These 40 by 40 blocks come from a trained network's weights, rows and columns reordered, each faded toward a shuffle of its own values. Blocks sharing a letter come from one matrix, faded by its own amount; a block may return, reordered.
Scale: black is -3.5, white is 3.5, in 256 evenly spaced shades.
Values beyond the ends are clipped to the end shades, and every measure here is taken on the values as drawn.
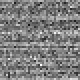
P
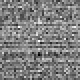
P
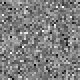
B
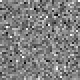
B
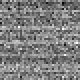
P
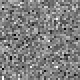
B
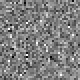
B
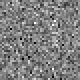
B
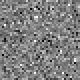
B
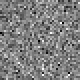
B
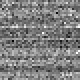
P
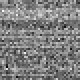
P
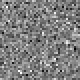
B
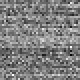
P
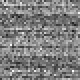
P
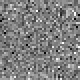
B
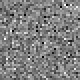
B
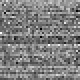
P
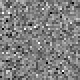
B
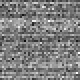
P
